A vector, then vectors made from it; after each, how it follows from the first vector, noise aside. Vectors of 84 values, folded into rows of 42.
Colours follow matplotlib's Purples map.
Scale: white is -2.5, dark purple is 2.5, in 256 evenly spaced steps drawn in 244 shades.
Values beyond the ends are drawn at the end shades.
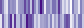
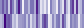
wrapped around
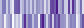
reversed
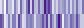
wrapped around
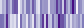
wrapped around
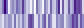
wrapped around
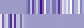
partly zeroed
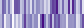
reversed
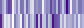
wrapped around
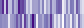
wrapped around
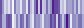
wrapped around
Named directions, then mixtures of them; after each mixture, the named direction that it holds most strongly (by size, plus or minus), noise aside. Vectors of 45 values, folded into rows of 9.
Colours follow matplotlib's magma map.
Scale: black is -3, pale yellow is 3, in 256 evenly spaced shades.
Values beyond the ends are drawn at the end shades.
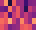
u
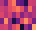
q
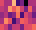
q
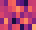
q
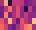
u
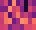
u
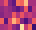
q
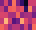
q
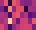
u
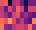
u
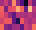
q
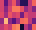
q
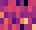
q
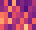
u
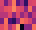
q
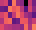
u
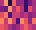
u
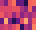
q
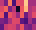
u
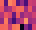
q
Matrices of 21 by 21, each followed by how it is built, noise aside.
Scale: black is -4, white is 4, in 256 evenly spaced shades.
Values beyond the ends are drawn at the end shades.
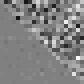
upper triangular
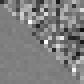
upper triangular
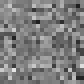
low rank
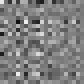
low rank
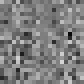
low rank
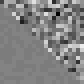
upper triangular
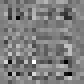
low rank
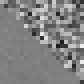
upper triangular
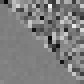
upper triangular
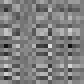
low rank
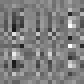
low rank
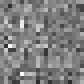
low rank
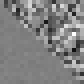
upper triangular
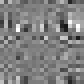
low rank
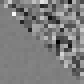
upper triangular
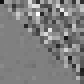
upper triangular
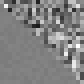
upper triangular
